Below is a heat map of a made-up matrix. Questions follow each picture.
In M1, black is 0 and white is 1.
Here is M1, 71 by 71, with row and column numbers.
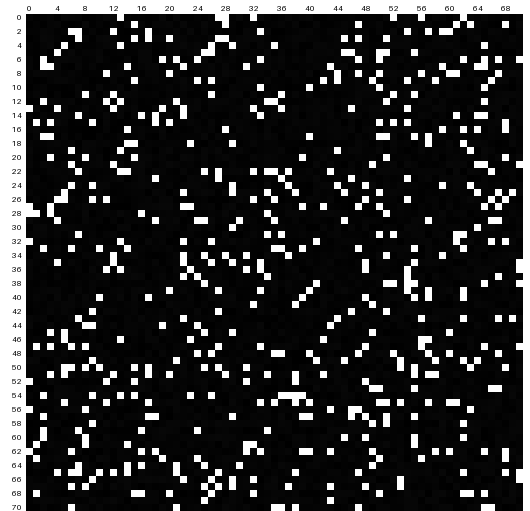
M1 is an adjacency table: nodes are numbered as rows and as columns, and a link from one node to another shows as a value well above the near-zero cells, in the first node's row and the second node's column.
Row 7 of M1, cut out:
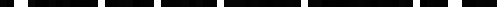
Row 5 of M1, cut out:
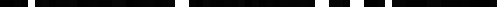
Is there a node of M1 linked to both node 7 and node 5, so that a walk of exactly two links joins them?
no
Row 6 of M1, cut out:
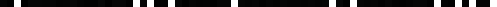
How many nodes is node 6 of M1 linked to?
11
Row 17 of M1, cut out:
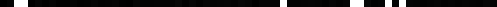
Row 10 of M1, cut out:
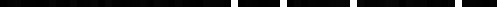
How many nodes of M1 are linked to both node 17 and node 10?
2
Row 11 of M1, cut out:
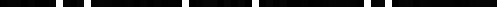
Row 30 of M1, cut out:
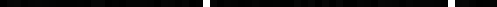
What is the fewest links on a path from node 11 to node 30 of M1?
4
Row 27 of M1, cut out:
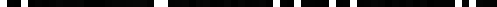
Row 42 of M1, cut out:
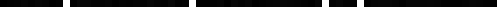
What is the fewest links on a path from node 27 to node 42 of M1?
1
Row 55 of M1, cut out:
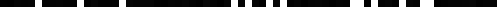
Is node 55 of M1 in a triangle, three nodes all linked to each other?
yes
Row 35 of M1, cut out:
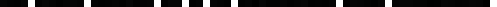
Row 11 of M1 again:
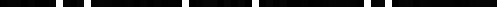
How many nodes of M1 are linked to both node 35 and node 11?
3
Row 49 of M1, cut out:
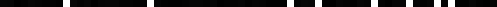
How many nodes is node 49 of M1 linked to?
8
